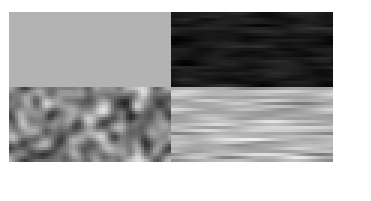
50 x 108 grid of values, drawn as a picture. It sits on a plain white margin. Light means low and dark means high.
The table splits into 2 rows of 2 panels. Panel 1,1: low, flat. Panel 1,2: very high, streaked across, faint in contrast. Panel 2,1: middling, blotchy, strong in contrast. Panel 2,2: low, streaked across.
